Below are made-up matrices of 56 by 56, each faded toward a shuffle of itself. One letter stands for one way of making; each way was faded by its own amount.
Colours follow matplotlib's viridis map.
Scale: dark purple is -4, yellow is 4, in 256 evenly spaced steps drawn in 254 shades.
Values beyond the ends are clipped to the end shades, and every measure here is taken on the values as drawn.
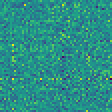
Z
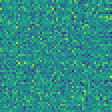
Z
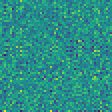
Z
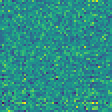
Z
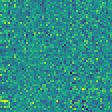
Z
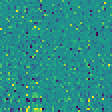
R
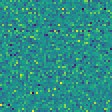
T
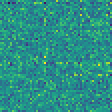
Z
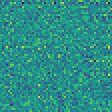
Z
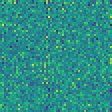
Z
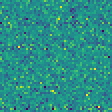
T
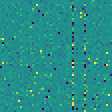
R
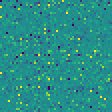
R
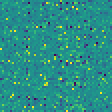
R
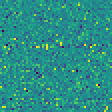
T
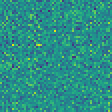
Z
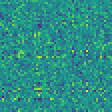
Z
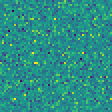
T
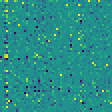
R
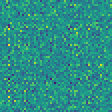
Z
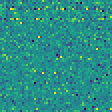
T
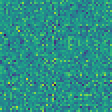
Z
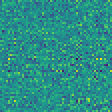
Z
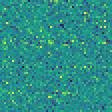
T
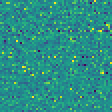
T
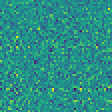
Z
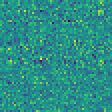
Z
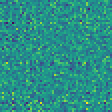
Z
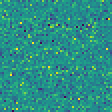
T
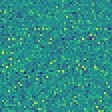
T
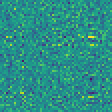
Z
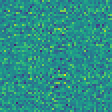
Z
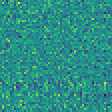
Z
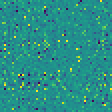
R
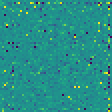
R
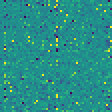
R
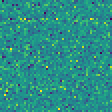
T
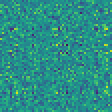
Z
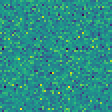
T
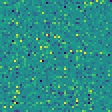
R
